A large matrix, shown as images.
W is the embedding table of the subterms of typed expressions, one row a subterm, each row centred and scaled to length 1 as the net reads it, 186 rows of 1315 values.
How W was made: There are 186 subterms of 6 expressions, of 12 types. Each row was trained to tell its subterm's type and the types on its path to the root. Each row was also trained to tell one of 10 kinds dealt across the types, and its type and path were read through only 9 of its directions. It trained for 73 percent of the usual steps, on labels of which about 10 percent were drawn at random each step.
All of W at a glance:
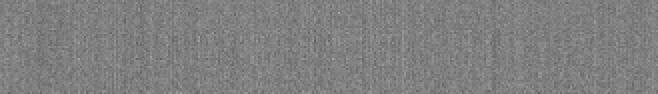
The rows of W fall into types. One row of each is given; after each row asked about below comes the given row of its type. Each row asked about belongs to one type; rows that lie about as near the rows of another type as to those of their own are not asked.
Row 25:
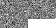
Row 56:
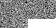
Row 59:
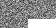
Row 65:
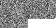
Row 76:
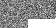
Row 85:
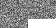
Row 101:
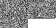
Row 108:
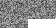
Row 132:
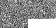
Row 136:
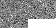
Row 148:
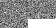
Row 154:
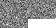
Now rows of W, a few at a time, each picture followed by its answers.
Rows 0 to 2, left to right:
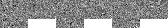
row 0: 108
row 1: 136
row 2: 25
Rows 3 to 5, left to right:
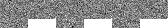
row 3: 101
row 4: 85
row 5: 148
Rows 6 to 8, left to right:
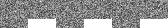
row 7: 76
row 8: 132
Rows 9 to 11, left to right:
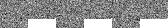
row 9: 85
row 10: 25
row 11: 136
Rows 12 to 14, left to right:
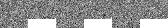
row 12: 65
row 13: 154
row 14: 132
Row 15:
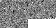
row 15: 101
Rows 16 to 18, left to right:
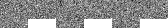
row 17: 132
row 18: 56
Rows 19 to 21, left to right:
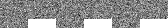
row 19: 154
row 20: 101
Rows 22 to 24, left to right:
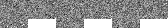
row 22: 76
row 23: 56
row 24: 76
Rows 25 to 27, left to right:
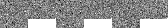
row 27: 132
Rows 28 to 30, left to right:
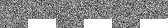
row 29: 59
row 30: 85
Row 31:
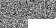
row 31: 108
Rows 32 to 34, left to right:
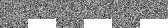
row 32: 56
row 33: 76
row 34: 85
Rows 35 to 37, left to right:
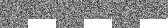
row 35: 148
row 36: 108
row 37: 65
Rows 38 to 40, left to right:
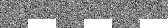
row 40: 56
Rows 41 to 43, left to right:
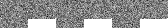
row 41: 65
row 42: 136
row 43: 59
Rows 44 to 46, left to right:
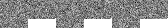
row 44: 148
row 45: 65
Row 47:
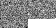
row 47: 132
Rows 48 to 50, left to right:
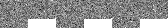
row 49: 25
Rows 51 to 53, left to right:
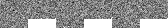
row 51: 25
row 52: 25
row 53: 56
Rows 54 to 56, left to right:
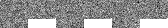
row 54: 132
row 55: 154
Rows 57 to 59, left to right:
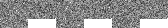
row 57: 148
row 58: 76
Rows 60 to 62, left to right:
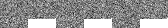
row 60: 85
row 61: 101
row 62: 59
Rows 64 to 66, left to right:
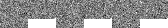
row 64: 108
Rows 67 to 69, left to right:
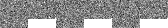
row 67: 76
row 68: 136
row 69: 148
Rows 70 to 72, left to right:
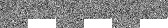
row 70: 65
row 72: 101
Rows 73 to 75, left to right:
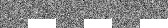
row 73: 65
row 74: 59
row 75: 25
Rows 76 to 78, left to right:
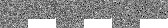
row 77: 59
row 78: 65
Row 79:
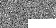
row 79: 154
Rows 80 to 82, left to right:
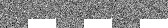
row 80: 101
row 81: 101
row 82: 59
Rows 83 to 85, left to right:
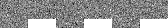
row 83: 85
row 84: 132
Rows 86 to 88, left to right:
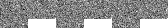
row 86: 132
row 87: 132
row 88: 154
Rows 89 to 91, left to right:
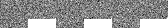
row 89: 59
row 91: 85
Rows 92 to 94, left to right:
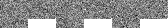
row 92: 148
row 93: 56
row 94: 59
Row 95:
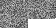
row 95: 101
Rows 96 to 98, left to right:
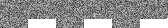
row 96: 101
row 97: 85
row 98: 108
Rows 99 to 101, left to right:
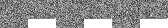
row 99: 85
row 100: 101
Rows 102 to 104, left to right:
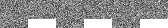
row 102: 154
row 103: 148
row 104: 25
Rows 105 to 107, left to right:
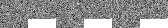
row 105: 59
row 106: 56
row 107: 136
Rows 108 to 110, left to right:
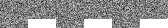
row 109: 59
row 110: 65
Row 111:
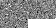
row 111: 148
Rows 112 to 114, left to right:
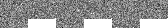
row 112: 136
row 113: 65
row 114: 148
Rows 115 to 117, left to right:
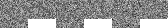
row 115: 65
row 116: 132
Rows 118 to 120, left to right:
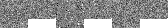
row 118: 59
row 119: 132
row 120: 148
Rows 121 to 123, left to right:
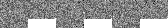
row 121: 65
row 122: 148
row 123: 132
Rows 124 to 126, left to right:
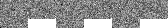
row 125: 76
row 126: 65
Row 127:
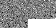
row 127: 59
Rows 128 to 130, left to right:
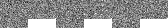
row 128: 136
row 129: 136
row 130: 85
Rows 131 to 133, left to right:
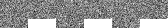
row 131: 101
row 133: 56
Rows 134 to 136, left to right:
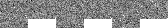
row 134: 108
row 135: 154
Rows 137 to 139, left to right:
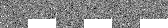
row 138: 25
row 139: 85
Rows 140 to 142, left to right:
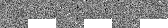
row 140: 101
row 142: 56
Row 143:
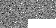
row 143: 59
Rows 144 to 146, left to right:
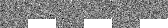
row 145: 76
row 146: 148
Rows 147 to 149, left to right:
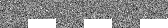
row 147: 154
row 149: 154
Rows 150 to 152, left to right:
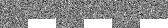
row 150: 59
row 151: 101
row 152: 108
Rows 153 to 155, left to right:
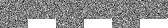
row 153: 148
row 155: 85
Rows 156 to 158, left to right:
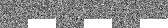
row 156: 65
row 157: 85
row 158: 56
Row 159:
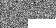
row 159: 148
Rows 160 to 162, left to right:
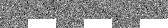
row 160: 76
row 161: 148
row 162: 136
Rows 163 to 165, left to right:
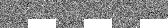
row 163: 59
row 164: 65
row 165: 85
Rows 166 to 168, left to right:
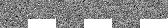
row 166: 59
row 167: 132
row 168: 132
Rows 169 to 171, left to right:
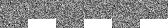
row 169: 136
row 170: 148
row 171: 85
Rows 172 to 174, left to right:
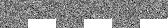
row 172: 76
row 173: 136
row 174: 101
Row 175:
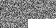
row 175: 85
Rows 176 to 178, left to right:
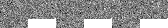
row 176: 59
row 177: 108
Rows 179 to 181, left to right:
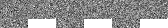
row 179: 101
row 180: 154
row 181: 76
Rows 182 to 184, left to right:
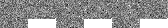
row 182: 56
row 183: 25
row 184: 56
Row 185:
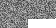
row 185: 85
